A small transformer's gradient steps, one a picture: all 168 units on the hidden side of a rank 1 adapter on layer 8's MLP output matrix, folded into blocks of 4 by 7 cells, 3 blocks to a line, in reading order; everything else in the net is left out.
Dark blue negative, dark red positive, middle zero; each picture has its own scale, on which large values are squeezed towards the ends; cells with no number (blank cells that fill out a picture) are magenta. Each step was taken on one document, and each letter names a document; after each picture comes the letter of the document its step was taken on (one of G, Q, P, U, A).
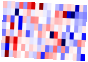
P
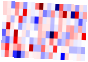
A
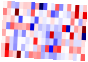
P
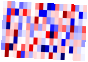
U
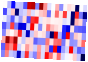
P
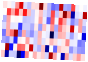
A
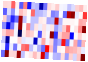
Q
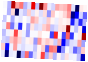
P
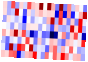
U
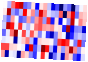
A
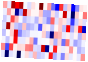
A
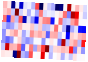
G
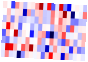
A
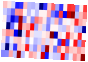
Q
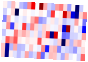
P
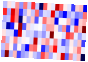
Q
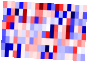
U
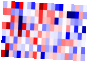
Q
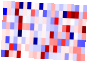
Q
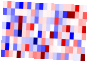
Q
